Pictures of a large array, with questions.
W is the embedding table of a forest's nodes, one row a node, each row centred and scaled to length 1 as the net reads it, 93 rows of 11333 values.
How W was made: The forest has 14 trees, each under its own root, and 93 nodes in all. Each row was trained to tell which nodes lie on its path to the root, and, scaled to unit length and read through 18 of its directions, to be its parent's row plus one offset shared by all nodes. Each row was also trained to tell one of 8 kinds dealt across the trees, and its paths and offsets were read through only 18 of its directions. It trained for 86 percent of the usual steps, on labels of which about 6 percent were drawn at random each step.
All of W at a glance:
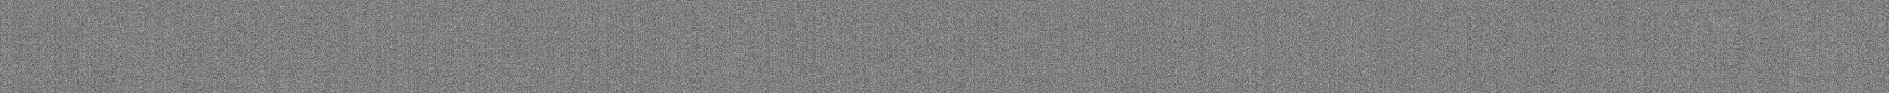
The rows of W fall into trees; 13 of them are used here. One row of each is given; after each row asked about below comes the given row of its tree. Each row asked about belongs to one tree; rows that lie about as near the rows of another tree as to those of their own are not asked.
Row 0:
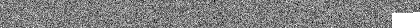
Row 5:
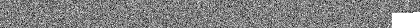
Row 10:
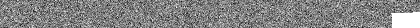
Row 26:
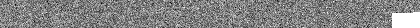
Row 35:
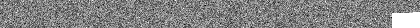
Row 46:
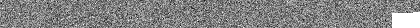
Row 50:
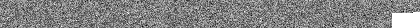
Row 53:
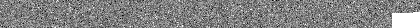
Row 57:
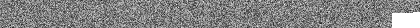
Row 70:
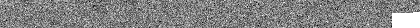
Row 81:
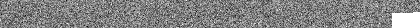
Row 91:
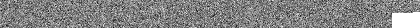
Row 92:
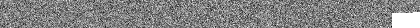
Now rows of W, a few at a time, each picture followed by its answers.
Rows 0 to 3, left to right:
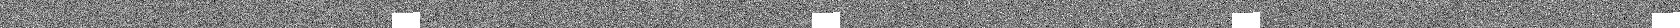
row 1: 53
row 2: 46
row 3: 81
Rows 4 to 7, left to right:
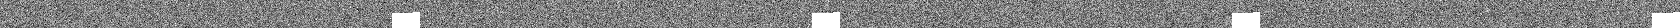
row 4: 35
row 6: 53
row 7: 81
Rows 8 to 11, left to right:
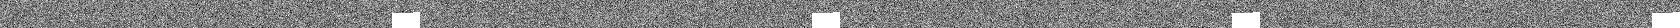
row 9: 26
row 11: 70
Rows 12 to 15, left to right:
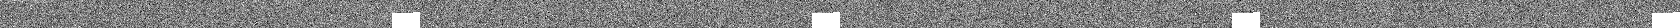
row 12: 46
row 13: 0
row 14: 5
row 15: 0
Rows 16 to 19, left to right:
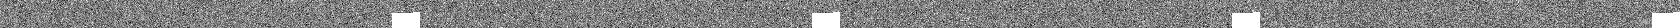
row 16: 46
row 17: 35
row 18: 35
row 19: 53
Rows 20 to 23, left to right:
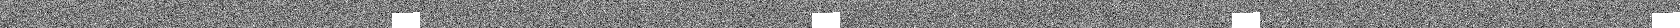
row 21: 92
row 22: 81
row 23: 35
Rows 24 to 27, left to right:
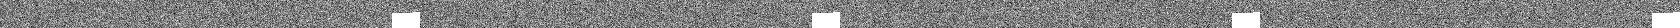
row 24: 35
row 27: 10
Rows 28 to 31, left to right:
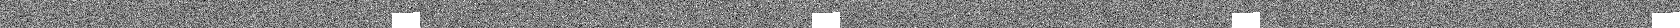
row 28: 81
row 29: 35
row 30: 81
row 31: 70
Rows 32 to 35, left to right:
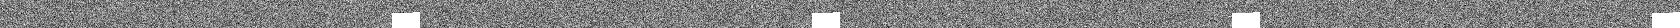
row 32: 57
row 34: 92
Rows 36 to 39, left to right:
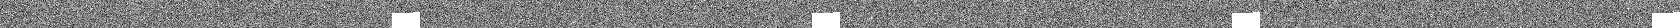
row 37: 50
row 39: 35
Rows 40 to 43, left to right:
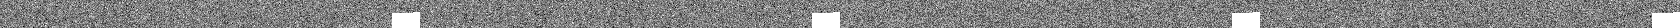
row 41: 53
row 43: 0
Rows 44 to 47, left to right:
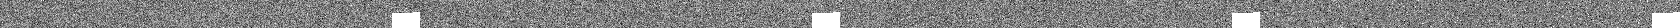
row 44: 26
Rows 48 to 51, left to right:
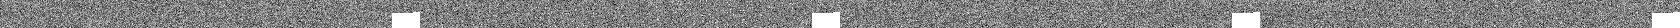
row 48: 10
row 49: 53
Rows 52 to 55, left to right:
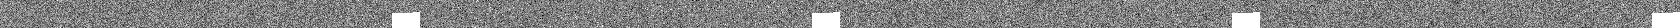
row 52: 26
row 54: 46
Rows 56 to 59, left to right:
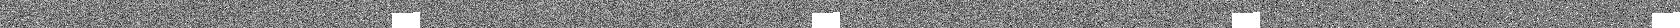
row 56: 81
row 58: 10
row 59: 35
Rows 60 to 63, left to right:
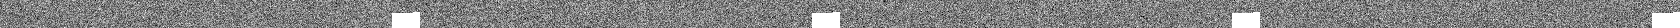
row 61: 92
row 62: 53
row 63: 57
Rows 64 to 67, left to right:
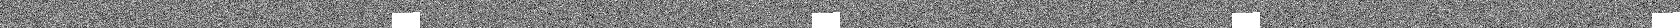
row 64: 26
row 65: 5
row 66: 92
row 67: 50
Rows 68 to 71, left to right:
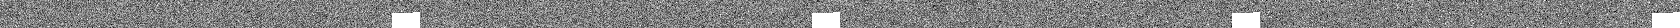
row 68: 57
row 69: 57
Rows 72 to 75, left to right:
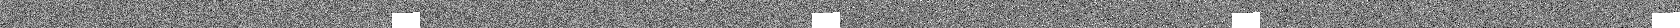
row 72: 46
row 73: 50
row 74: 81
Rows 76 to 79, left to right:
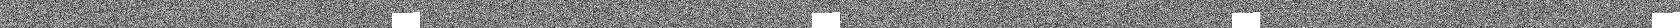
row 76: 26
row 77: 5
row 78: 0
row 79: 91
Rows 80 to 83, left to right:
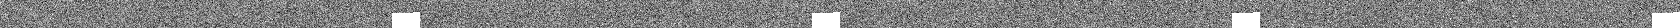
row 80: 0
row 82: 81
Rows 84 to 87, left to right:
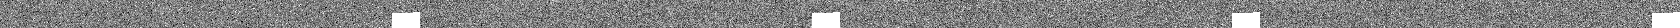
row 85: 91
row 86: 70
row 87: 53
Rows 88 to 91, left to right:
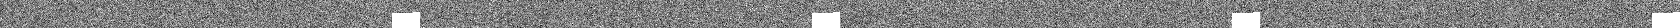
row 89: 53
